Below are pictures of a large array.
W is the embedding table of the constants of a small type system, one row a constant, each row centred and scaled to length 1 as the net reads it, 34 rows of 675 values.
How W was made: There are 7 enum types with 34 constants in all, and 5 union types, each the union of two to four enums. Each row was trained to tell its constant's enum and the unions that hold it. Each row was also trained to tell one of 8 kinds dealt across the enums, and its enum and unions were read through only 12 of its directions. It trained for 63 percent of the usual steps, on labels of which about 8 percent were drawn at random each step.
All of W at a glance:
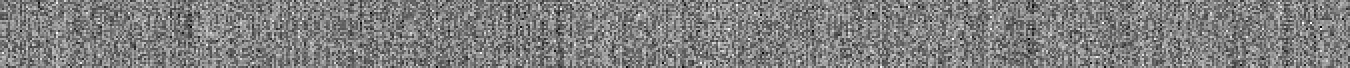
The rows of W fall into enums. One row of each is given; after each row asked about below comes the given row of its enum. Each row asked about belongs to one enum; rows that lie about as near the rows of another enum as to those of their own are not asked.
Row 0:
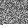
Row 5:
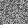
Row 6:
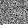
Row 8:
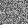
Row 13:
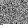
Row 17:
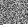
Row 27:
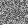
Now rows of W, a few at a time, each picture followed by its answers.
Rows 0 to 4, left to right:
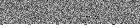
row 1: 27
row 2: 5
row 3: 0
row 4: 6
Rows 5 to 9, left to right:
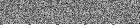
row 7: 8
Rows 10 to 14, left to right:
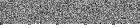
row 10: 13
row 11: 27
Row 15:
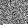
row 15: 6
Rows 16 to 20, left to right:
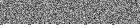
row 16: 17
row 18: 8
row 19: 17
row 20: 27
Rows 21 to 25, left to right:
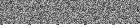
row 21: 0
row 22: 0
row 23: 0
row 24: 5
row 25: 5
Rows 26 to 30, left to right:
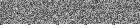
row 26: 13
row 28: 5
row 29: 17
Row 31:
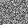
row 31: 13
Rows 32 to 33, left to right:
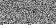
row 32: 17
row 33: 5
